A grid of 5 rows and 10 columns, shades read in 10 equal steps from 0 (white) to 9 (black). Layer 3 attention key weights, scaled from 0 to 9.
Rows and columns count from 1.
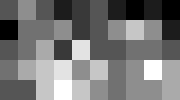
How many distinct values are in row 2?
7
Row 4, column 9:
0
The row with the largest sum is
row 1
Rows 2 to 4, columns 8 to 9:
2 4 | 5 5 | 4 0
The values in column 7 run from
4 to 8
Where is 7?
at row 1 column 5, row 2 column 5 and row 3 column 4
